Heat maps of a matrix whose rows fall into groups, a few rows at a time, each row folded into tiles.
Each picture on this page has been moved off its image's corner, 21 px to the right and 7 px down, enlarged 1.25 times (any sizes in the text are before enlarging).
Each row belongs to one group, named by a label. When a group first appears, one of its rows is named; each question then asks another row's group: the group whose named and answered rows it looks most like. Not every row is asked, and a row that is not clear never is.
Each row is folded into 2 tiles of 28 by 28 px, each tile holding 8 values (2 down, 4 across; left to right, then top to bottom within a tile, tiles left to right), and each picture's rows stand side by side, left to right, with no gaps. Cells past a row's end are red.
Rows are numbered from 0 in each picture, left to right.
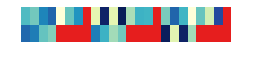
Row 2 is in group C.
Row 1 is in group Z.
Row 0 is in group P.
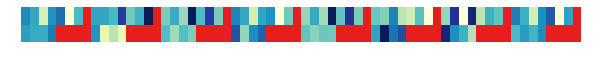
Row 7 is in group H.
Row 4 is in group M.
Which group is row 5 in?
P
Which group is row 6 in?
Z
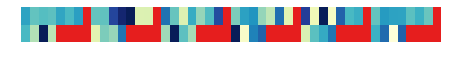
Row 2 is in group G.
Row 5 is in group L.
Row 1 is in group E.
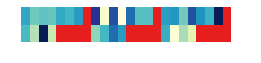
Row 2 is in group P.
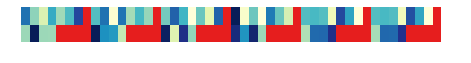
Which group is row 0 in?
G
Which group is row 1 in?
Z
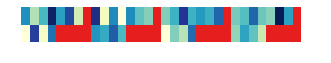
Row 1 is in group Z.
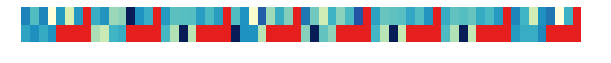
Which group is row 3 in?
Z
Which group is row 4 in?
G
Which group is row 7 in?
H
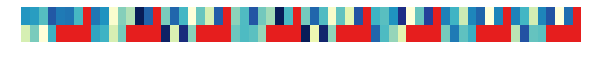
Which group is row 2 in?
C
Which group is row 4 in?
C
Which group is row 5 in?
P
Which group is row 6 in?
H
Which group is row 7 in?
H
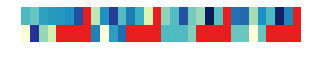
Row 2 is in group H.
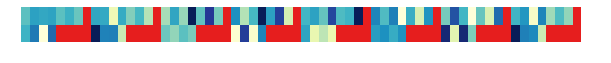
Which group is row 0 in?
L
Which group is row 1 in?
Z
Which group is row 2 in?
M
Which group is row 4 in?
P
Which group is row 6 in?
C
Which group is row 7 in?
Z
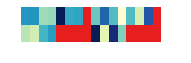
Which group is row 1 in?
C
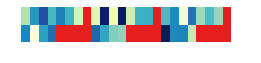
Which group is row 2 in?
Z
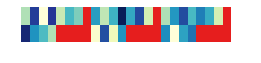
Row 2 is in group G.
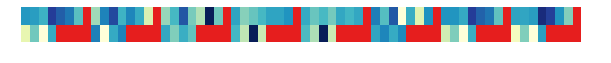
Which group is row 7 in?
E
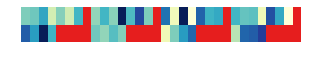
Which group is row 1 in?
M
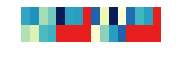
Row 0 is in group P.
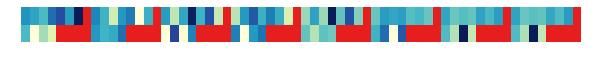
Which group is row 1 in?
H
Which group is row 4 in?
M
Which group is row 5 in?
L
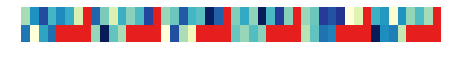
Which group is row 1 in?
G
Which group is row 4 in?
E
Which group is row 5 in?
Z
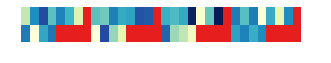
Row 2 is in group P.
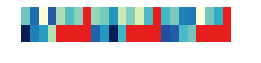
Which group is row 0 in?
Z
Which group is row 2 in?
P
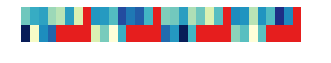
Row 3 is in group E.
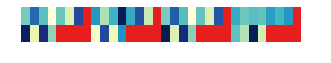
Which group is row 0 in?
C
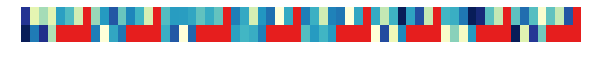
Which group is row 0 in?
Z
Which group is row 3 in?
H
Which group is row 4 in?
H
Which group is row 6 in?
E
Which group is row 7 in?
C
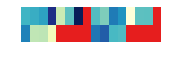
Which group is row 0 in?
P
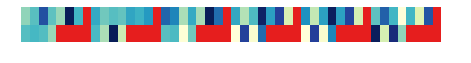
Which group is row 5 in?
C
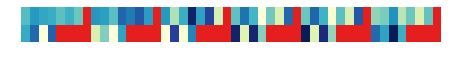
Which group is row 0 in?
L
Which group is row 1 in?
E
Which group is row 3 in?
C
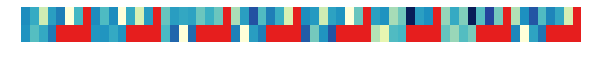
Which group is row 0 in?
H
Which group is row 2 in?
L
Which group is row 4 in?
H
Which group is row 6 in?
M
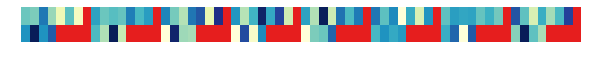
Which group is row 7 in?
G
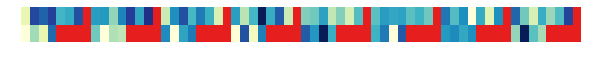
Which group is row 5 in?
L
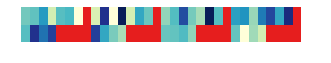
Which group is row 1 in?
Z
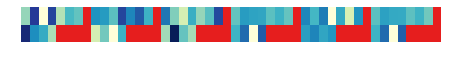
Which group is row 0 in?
Z
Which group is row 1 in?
E
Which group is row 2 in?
G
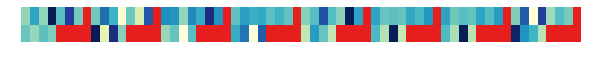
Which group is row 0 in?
M
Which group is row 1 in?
C
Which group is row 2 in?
E
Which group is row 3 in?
L
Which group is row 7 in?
Z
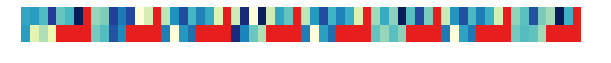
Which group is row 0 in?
P
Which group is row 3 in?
Z
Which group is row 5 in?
M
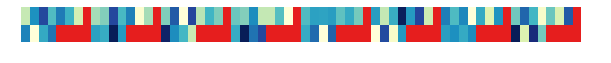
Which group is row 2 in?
Z
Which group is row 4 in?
L
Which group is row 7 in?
C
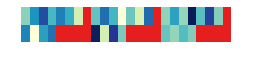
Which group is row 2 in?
M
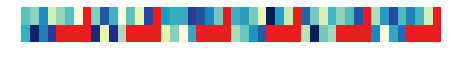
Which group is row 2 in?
E
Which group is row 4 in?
G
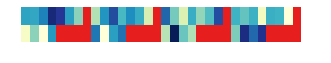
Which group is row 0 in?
E
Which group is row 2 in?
G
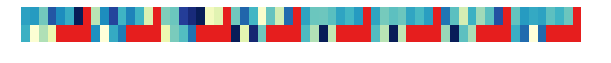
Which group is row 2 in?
E
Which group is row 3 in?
C
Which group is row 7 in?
L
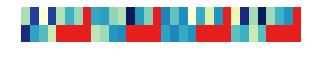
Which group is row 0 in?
Z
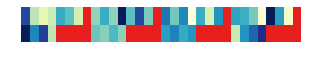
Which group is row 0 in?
Z
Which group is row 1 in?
M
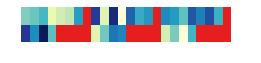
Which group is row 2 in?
E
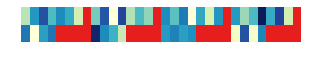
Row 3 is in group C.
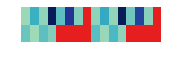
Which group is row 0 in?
M
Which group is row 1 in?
M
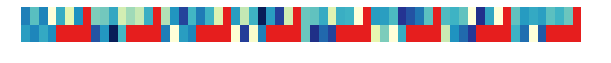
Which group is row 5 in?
E
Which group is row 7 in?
L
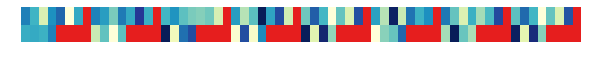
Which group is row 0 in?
H
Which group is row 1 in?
E
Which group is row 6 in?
G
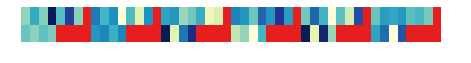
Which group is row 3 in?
E
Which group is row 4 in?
C
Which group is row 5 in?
L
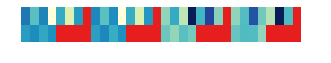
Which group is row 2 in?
M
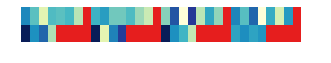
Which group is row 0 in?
Z
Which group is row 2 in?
Z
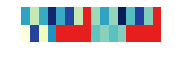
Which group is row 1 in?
M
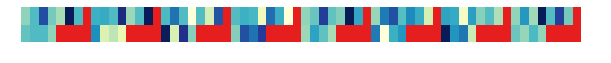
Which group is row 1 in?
P
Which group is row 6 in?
Z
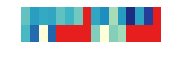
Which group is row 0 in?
L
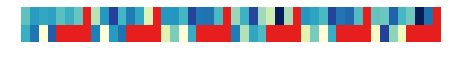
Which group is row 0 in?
L
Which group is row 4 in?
E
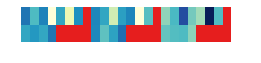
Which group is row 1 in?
H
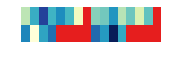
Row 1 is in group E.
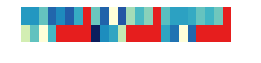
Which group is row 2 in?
L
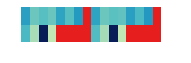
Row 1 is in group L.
